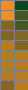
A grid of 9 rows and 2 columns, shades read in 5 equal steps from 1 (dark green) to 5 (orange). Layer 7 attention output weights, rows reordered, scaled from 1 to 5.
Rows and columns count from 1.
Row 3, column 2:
2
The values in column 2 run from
1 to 4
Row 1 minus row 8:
1 -3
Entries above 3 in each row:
1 1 0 0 1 2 2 2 1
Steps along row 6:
same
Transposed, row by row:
5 5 3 3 4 4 4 4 3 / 1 2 2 3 3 4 4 4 4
